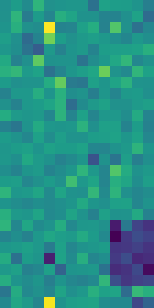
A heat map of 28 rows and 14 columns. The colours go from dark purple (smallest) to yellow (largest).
Odd rows or columns: none. Mirror symmetry: none. Histogram: skewed, a long tail of low values. Ninth with the lowest average: bottom right. Odd patch: lower, in the bottom right.
